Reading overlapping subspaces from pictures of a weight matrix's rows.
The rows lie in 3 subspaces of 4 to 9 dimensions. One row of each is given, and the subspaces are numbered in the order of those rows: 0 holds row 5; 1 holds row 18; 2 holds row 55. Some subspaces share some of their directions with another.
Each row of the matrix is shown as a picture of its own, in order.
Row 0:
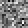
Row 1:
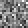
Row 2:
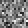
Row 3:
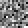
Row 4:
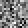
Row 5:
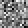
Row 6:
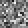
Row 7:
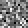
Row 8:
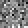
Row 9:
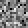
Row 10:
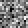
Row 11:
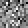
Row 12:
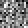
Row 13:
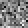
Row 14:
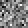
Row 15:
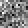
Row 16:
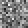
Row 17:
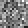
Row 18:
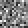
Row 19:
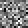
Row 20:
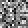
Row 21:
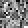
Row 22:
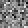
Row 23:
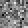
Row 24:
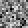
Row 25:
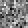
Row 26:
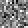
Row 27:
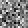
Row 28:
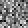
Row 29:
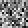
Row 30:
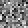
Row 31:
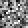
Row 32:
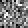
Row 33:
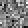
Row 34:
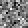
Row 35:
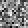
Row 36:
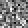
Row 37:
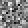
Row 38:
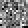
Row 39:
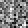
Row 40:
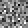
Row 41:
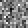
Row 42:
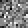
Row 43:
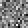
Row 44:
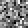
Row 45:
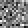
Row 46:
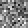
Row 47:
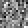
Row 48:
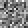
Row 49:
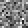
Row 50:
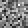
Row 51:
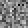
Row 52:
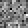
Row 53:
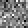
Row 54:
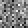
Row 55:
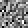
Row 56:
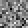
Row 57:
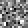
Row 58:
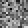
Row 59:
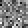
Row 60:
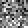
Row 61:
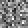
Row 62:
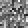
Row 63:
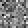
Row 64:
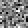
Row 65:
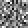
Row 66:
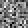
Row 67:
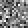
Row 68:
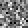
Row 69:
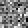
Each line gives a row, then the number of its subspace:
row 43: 2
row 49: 2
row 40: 2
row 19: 2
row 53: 2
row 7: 1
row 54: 0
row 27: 2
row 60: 0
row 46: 0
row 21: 0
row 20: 0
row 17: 1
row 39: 2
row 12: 0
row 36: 1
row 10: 2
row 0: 0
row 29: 1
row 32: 2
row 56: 1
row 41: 2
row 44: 1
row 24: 1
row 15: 2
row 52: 2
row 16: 0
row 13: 1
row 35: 1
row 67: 1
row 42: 2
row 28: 1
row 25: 2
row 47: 0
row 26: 2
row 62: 2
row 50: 0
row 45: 1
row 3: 2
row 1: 1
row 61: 0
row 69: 2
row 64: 2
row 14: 2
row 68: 1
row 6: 1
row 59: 2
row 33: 2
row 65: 2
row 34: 0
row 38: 1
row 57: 2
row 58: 0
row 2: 1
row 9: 2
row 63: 2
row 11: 2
